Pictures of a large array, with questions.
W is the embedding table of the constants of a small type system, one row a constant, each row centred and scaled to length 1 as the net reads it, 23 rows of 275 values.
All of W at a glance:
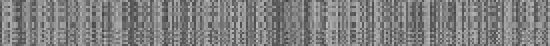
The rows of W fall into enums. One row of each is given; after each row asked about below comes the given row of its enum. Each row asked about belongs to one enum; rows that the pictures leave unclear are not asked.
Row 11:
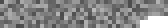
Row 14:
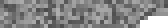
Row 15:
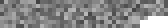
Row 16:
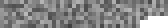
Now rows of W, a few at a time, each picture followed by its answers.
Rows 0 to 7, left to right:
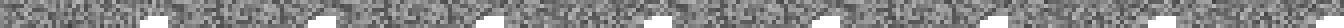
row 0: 16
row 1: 14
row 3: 15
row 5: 14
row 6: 15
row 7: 15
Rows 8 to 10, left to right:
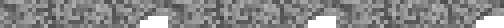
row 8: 14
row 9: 14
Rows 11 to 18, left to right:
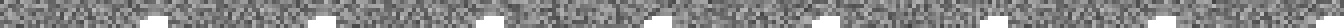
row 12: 11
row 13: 11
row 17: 11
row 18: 15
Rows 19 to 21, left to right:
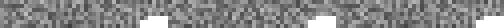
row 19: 16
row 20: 11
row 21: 16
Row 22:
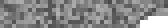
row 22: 14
